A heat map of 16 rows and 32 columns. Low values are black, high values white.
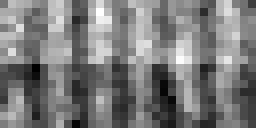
On average the colour sits 50% of the way up the scale. The top part is higher, up to a seam about 50% of the way down. Upright stripes repeat 6 times across the table. The ninth with the highest average is the top middle. Streaks run downward. The halves do not mirror each other.
